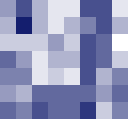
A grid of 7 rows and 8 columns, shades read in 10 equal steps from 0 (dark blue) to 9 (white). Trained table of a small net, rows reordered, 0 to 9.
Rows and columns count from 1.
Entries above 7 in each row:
3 1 1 1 2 0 0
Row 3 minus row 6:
2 1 4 2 4 -1 -2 6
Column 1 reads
5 6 7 3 4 5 3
